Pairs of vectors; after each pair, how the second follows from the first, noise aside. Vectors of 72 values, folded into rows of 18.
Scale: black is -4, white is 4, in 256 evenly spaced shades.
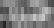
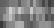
reversed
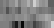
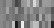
sign-scrambled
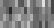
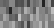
sign-scrambled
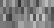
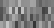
reversed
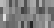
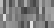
sign-scrambled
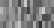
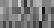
sign-scrambled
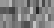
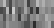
sign-scrambled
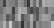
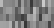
reversed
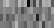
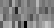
reversed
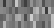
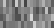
sign-scrambled
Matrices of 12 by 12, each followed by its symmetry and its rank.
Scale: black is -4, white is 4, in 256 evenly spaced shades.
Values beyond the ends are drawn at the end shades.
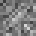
symmetric, full rank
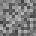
symmetric, full rank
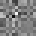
antisymmetric, rank two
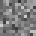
neither, full rank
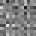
antisymmetric, rank two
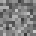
neither, full rank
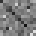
symmetric, full rank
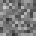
neither, full rank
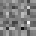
antisymmetric, rank two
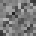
symmetric, full rank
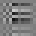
neither, rank one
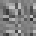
antisymmetric, rank two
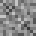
symmetric, full rank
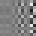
neither, rank one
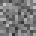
neither, full rank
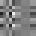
neither, rank one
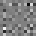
antisymmetric, rank two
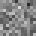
neither, full rank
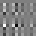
neither, rank one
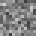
neither, full rank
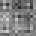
antisymmetric, rank two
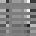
neither, rank one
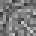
symmetric, full rank
